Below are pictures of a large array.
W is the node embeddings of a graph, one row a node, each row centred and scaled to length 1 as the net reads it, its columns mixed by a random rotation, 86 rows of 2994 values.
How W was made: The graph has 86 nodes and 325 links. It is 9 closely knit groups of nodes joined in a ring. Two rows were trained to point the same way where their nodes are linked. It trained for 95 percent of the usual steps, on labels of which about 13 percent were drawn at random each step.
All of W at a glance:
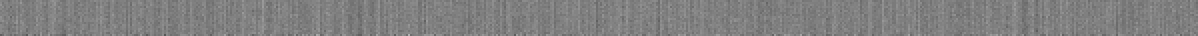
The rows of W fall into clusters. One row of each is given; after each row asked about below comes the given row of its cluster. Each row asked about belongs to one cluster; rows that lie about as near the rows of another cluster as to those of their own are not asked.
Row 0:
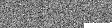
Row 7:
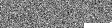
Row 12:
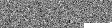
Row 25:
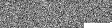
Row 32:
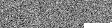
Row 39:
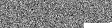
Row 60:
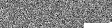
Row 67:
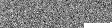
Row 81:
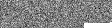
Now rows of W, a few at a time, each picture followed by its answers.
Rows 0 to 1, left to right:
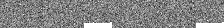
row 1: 39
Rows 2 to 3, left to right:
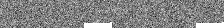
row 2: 0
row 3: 12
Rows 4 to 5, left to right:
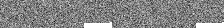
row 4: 7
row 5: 32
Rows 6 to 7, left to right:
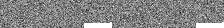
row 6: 32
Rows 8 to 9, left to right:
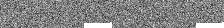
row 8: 67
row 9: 81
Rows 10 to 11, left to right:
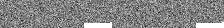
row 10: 32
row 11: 7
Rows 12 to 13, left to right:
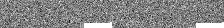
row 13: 67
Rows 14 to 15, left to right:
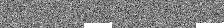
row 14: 67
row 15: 0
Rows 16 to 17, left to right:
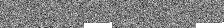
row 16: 81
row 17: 81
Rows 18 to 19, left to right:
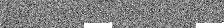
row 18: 60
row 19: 0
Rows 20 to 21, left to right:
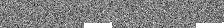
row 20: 39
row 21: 67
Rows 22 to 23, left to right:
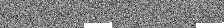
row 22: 7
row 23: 60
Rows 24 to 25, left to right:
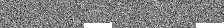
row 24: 32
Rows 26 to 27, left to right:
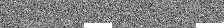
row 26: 39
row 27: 7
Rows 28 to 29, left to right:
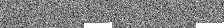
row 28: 60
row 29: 39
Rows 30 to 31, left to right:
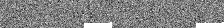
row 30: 60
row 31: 0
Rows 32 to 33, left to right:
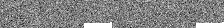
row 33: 39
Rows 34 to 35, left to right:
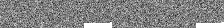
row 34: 67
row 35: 7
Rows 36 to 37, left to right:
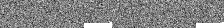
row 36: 7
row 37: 60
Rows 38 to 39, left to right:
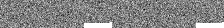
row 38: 7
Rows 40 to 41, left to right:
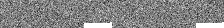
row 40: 0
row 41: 67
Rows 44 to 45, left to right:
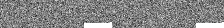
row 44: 60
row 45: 32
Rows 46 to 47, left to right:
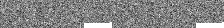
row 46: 12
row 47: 12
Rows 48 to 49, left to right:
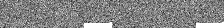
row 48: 81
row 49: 60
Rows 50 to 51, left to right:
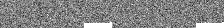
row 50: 12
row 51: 0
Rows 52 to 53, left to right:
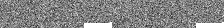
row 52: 81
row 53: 12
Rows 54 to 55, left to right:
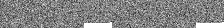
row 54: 81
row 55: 39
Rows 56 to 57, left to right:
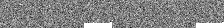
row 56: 0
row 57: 39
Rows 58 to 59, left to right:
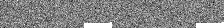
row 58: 81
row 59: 7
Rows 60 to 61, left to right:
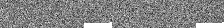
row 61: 67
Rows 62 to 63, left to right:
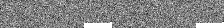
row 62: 25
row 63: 25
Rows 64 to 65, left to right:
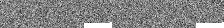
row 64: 12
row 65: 32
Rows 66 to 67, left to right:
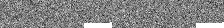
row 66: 81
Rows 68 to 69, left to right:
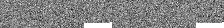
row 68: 0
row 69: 25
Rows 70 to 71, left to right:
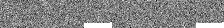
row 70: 25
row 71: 39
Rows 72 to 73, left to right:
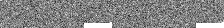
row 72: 81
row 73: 7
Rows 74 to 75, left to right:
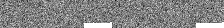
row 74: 25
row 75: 81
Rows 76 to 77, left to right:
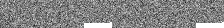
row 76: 12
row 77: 7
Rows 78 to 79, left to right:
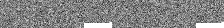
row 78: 12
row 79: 7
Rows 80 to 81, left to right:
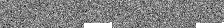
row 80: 32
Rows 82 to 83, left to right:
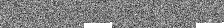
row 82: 67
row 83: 0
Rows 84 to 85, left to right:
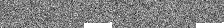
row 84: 81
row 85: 25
